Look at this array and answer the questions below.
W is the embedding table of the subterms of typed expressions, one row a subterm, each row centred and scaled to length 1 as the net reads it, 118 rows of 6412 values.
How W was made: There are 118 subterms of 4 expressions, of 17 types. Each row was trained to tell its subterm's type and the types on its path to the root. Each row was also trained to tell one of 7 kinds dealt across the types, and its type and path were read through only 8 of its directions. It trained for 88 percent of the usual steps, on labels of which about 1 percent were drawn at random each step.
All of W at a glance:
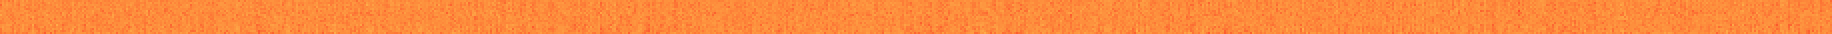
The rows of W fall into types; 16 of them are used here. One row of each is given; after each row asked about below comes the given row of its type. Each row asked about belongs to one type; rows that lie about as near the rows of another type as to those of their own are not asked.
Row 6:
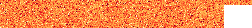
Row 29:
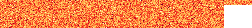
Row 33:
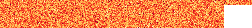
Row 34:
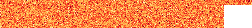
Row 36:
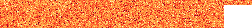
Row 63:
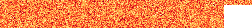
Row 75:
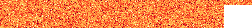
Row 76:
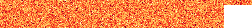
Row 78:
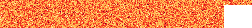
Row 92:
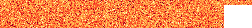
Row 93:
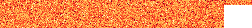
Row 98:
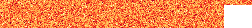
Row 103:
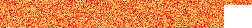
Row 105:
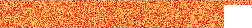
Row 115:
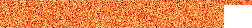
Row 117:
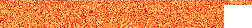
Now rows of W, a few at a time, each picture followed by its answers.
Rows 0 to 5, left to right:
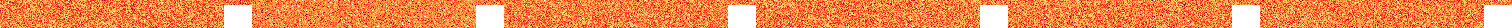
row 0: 98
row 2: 33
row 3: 78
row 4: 78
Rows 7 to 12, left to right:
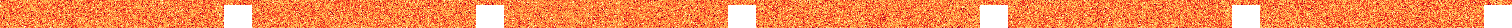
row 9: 93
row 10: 63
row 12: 117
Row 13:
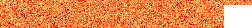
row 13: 76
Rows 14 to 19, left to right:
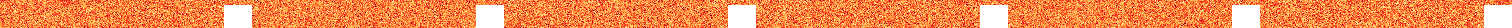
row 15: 103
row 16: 29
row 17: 98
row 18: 93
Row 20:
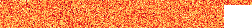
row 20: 117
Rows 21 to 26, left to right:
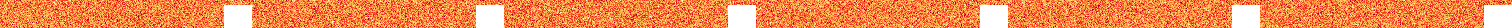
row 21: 117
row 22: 33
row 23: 63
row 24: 92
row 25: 92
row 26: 34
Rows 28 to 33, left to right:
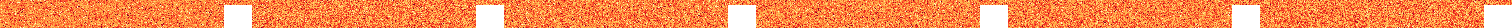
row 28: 34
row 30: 93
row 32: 75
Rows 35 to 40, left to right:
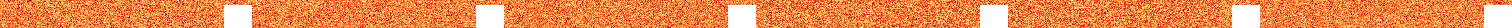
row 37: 78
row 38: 93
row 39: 98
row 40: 92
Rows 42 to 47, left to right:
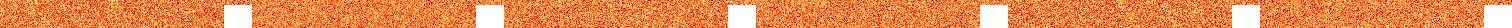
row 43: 105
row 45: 92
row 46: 36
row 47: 93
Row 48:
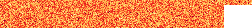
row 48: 78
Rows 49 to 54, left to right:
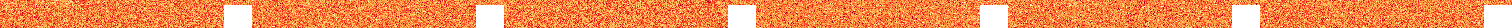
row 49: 92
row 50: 78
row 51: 98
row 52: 63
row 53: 92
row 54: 78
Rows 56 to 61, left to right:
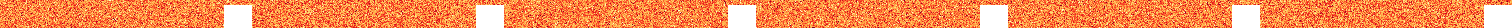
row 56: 29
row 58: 98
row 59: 103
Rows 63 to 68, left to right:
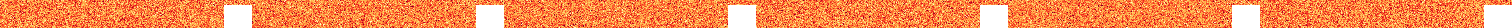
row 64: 76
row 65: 29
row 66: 93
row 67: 36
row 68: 33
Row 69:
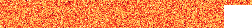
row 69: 105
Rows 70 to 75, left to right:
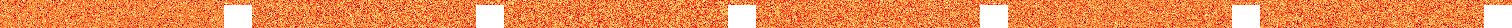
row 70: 63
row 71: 36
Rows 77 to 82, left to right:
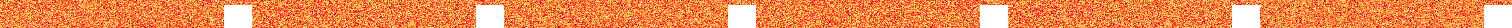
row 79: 6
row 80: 117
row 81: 78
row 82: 63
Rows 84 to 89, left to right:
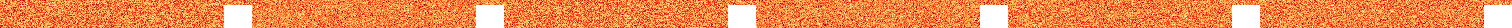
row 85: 117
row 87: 6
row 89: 36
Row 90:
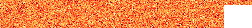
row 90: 36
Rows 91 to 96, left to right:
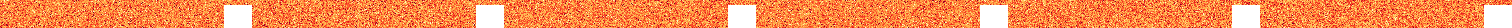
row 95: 92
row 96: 98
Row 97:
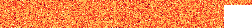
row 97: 93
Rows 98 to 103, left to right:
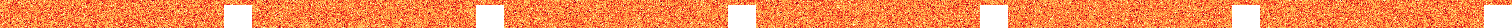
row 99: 98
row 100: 6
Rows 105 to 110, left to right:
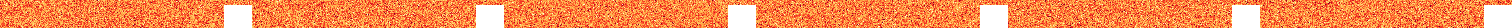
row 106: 117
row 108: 76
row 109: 75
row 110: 34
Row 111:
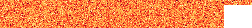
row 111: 105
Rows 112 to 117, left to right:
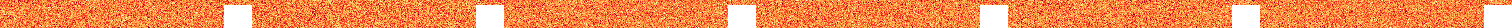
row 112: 75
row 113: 33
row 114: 75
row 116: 117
